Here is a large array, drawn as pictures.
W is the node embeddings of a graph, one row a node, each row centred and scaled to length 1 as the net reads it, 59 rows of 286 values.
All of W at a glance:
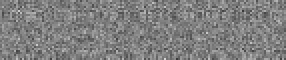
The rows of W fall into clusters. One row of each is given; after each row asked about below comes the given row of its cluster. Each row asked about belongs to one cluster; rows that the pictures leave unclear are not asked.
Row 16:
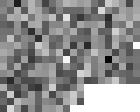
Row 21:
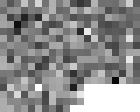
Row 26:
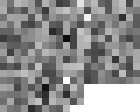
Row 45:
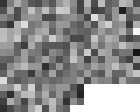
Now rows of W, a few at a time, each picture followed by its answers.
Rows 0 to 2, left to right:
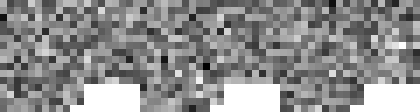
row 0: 16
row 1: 21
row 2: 45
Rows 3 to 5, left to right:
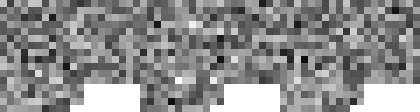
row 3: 21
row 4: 16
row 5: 21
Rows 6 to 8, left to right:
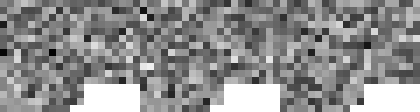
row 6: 21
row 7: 21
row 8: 16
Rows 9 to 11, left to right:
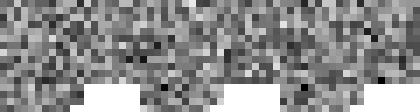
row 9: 45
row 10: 26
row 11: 26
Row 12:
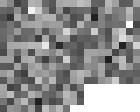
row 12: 16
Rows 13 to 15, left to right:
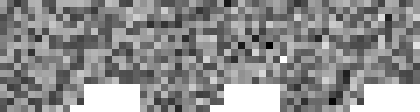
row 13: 16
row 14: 45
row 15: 16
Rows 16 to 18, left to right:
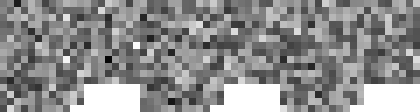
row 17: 16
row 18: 26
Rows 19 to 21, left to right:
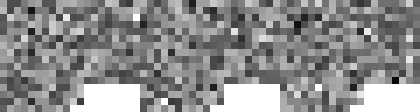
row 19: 16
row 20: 16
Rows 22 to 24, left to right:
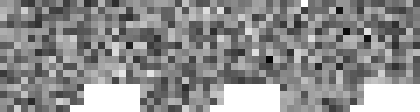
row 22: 45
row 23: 26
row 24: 21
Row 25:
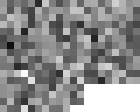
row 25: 26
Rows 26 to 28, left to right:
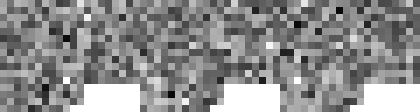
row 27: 21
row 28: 21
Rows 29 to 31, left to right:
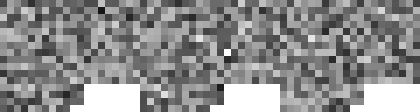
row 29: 45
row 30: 45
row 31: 21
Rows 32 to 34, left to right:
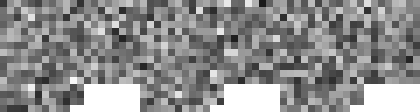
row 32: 45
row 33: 16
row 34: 26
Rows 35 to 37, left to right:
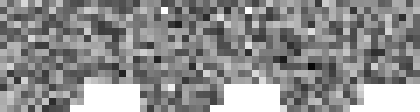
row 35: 21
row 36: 45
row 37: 26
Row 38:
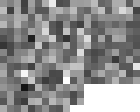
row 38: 26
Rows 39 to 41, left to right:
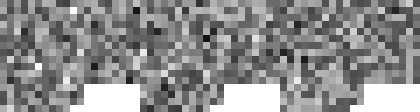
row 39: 26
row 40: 26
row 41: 21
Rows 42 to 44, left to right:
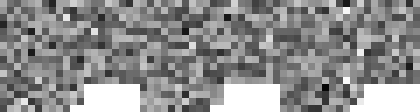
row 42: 16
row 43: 21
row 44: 26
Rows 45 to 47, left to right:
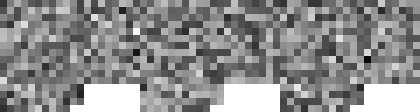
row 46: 21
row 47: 45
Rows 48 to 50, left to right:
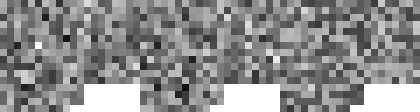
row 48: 26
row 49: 26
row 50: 45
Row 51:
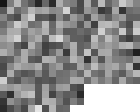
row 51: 45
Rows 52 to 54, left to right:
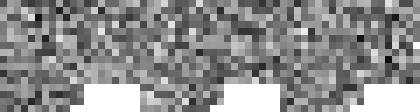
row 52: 45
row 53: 21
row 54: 16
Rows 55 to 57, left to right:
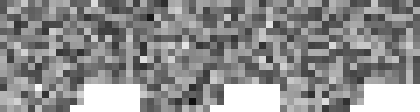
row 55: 21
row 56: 16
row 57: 21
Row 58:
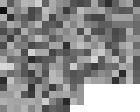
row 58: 21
